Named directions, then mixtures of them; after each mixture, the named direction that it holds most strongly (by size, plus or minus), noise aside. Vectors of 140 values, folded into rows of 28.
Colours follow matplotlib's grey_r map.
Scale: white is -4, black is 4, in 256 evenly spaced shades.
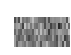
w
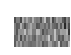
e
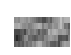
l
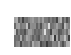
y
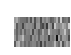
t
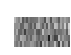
e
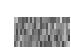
t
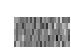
t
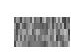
e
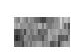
l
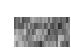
l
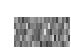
y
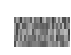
e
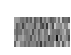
t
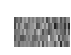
t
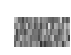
y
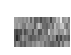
l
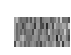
t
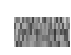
e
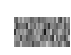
y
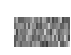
y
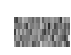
y
